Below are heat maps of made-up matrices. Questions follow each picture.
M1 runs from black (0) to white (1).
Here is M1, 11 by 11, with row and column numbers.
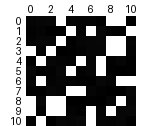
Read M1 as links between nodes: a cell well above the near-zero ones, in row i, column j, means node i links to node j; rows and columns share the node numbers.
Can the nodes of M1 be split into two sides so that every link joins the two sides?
no
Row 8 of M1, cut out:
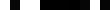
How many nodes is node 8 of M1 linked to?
4
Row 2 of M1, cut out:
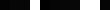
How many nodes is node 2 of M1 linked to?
3
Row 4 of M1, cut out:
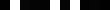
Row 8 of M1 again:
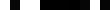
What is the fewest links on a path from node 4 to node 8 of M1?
4
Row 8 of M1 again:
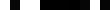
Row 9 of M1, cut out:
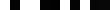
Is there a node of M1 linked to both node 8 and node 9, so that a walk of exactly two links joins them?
yes
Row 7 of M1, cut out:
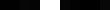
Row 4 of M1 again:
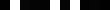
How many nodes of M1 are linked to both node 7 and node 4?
1
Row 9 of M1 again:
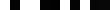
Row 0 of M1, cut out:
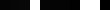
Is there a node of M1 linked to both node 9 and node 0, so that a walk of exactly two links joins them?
yes
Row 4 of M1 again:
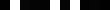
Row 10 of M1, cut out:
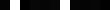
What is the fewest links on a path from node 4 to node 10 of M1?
2
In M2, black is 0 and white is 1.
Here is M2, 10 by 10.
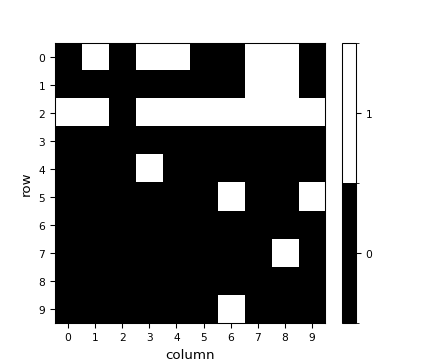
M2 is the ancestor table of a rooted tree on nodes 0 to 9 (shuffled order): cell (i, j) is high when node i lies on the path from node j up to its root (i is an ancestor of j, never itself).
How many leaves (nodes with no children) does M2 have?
3
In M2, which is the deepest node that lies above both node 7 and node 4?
0
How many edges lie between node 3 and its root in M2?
3
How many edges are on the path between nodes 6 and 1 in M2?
5
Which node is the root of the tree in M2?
2
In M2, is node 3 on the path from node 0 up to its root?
no
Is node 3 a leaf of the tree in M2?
yes
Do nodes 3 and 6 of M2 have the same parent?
no
